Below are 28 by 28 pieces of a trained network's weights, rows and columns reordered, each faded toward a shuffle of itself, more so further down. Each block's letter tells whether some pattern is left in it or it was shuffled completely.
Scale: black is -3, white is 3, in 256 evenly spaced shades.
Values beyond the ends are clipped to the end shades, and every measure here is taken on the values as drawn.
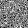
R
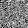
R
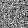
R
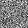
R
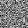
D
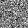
R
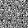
D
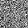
D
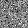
R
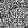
D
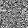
R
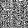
D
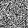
R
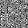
D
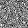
R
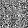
D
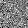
R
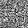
D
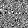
D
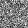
D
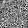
R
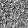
D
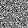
R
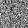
R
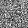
R
